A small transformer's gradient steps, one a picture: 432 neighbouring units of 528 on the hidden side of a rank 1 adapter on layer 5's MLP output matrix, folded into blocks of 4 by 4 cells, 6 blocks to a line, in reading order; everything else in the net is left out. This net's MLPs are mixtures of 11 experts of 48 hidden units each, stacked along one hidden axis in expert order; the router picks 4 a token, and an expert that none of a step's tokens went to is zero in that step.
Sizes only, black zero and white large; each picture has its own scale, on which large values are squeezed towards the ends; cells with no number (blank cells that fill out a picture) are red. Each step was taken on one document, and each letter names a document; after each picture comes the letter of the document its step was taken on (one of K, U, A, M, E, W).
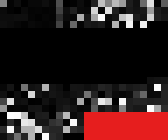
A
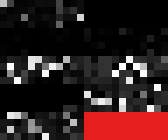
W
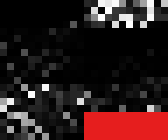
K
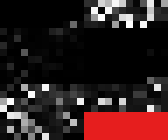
K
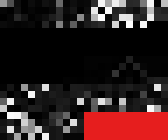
A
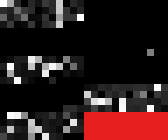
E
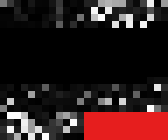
A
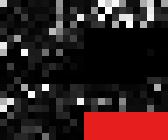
K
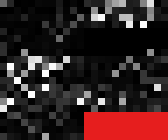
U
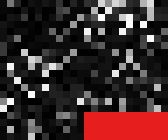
U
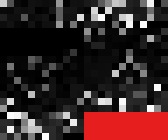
U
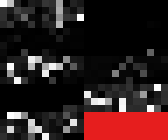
E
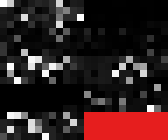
W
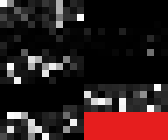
E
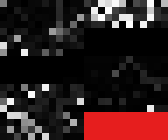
K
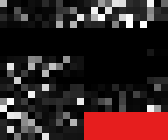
U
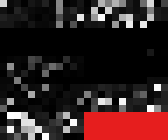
A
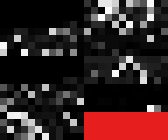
K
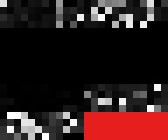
A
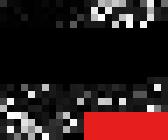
A
